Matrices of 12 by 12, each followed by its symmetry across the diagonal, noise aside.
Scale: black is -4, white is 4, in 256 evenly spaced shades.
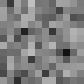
neither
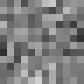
antisymmetric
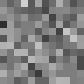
antisymmetric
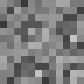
symmetric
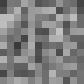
neither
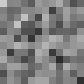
symmetric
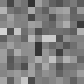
antisymmetric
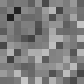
symmetric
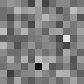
antisymmetric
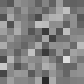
neither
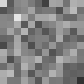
symmetric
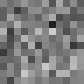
neither
